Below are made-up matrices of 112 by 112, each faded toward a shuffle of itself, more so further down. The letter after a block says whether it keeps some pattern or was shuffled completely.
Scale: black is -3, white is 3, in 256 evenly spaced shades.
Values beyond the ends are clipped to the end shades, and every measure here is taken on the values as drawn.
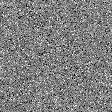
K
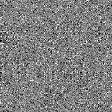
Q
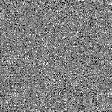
Q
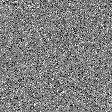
K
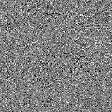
Q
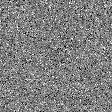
K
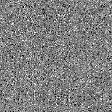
Q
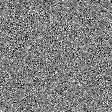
K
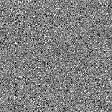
Q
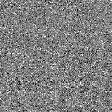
Q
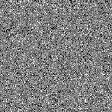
Q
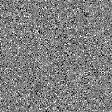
Q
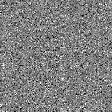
Q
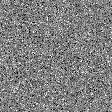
K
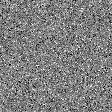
K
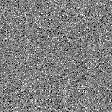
Q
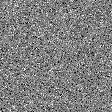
K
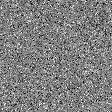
K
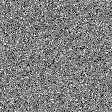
K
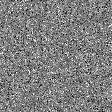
K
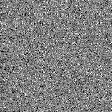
Q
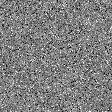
K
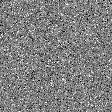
K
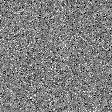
K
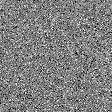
K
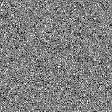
Q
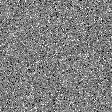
K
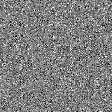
Q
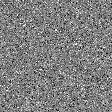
K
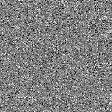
Q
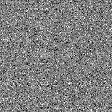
Q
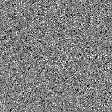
Q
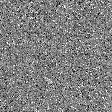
K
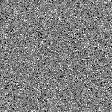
Q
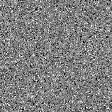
Q
